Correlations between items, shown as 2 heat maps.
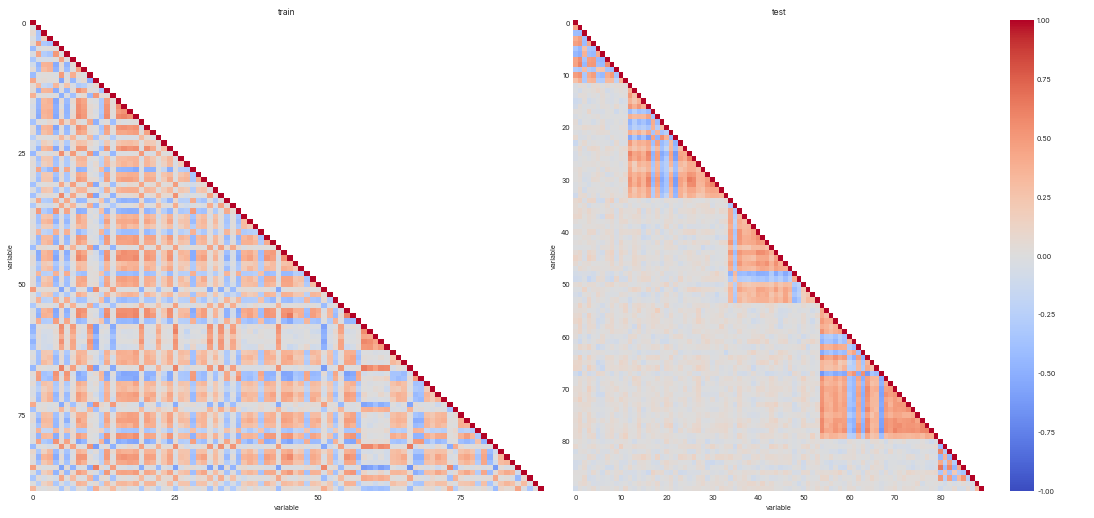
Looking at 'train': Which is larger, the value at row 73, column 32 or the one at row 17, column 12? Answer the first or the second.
the first
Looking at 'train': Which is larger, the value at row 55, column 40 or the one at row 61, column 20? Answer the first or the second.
the second
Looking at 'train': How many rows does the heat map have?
90
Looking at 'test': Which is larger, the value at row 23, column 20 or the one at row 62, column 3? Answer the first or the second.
the second
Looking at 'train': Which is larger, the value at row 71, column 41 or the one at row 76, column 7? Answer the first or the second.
the first
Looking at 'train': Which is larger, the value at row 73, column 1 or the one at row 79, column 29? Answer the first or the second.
the second
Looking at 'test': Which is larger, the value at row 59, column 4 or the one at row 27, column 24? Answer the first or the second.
the second
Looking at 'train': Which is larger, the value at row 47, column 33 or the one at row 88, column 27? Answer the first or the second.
the second
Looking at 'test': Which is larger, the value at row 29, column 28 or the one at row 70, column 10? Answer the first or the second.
the first
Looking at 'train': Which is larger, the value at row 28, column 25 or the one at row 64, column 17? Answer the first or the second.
the second
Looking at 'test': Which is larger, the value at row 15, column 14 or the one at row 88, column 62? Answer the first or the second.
the first
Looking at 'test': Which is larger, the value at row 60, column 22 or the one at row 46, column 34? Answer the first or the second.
the second
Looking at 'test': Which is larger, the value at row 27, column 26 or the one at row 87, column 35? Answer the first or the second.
the first
